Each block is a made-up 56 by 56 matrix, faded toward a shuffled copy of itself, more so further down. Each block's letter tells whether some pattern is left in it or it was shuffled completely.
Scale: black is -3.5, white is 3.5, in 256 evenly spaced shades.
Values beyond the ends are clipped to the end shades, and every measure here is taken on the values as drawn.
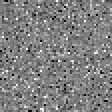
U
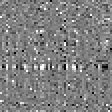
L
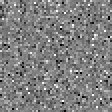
U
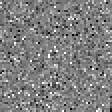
U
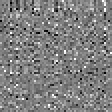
L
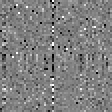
L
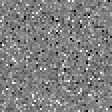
U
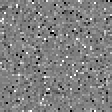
U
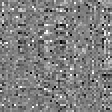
L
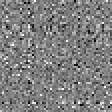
L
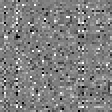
L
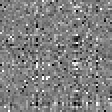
L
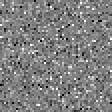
U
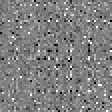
L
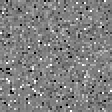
U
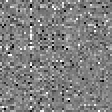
L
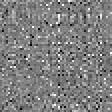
L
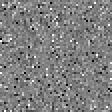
U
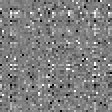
L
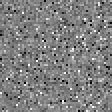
U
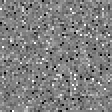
U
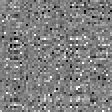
L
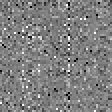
L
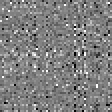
L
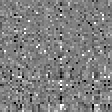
L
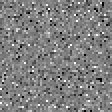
U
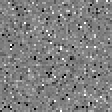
U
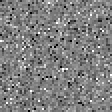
U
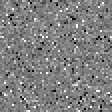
U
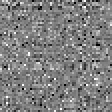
L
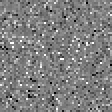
U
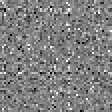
L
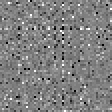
L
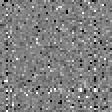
L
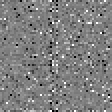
L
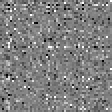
L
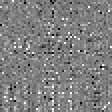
L
